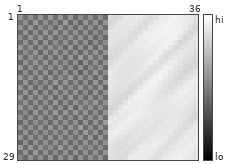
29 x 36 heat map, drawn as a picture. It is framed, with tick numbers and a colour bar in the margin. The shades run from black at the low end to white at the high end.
It is made of 1 by 2 panels. Panel 1,1: middling, checkered. Panel 1,2: very high, slanting up to the right, faint in contrast.
